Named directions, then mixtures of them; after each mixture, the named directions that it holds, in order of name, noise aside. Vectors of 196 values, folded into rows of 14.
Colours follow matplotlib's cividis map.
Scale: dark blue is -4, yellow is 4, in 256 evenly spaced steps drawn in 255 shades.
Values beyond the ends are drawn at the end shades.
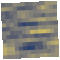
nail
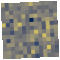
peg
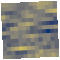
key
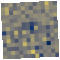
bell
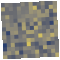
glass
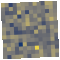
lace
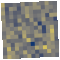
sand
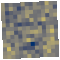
nail, sand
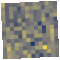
sand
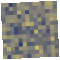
lace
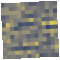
bell, key, peg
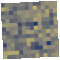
bell, glass, nail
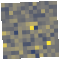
bell, glass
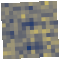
bell, nail, peg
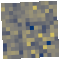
bell, glass, sand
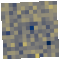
bell, glass, lace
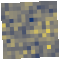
key, peg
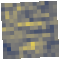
nail, sand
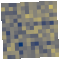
glass, lace, nail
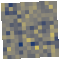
glass, lace, sand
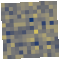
glass, lace, peg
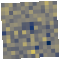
bell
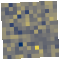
lace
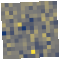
bell, peg
